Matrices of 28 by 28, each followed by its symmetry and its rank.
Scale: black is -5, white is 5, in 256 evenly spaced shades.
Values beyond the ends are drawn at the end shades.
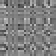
antisymmetric, rank two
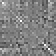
symmetric, rank five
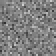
antisymmetric, full rank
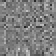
neither, rank five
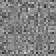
neither, rank five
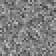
antisymmetric, full rank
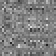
neither, rank five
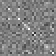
symmetric, rank five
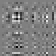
antisymmetric, rank two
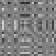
antisymmetric, rank two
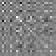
symmetric, rank three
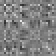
symmetric, rank three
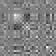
symmetric, rank three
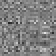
neither, rank five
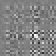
symmetric, rank three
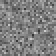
antisymmetric, full rank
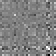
symmetric, rank three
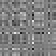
antisymmetric, rank two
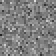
antisymmetric, full rank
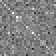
symmetric, rank five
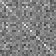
symmetric, rank five
